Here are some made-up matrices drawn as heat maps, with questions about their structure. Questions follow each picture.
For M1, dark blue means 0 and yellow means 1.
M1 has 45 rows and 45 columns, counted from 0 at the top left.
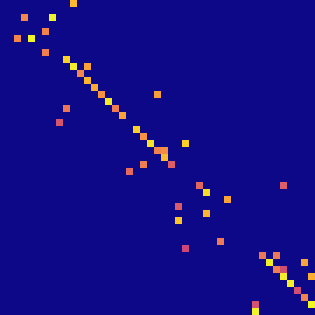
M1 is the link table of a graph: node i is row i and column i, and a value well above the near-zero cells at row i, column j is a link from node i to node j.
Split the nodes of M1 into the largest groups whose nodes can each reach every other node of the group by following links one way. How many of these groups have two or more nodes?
3
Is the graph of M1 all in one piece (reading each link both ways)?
no
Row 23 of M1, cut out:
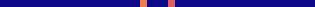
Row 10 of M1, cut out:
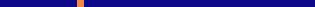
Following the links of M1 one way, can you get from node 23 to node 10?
no
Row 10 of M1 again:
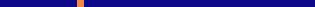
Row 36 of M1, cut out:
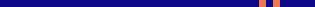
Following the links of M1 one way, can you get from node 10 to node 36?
yes
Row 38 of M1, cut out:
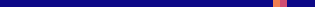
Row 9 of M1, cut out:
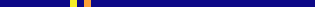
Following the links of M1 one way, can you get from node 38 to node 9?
no
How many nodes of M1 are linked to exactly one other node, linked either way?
7
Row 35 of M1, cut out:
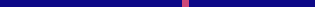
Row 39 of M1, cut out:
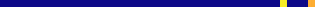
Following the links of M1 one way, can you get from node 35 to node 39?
yes
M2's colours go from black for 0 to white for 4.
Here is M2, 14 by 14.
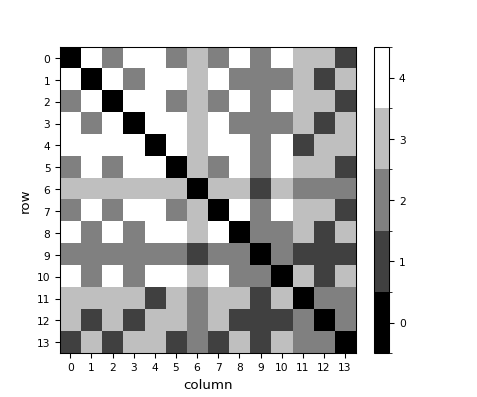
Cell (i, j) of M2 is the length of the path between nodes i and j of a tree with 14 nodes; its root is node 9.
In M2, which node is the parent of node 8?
12
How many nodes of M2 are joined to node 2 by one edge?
1
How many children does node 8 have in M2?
0
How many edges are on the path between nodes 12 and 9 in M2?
1
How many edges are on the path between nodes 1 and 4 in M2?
4
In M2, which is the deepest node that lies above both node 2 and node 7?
13
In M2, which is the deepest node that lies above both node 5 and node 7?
13
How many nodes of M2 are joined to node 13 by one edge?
5
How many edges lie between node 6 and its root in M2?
1
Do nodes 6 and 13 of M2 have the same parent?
yes
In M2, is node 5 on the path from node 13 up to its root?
no
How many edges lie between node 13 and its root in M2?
1
